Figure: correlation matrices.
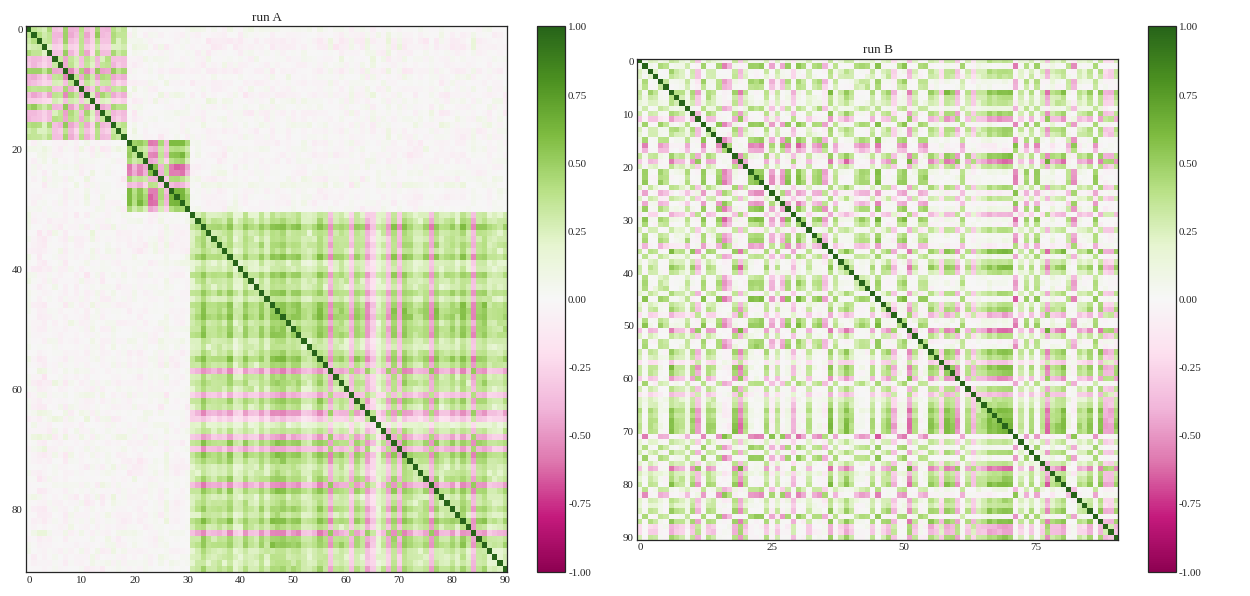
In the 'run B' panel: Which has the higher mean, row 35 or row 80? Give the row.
80
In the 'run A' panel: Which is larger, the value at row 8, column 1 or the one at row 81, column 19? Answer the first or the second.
the second
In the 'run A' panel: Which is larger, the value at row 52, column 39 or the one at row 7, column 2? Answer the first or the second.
the second
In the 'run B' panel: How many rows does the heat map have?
91
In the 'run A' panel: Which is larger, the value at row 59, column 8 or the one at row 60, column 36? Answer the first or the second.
the second
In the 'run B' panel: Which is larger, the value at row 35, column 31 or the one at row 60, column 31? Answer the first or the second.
the second
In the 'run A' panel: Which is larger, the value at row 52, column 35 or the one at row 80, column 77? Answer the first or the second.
the second
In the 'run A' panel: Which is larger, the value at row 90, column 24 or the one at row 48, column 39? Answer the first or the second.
the second
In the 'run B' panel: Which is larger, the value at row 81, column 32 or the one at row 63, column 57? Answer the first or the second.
the second
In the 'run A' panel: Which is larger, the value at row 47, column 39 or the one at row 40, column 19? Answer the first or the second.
the first
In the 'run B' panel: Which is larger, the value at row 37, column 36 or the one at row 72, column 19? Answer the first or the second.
the first
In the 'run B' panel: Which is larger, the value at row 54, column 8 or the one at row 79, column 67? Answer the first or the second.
the second
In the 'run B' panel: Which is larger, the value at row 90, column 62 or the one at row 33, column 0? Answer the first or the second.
the first
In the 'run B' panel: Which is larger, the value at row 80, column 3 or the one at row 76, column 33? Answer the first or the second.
the first
